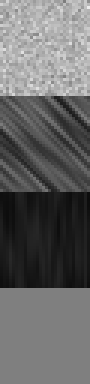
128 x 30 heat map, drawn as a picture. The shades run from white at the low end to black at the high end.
The table splits into 4 rows of 1 panel. Panel 1,1: low, fine-grained. Panel 2,1: high, slanting down to the right. Panel 3,1: very high, streaked downward, faint in contrast. Panel 4,1: middling, flat.
